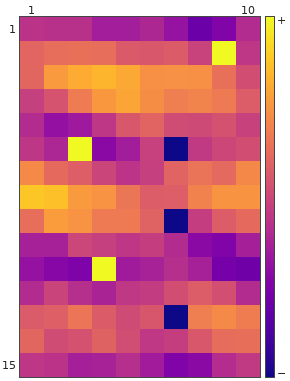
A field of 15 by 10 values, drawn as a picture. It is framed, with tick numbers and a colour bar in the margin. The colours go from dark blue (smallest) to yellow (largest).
Lone odd cells: 6, 3 higher and 3 lower than their neighbours. Seam: none. Average level on the scale: 50%. Stripes: horizontal, repeating 3 times.
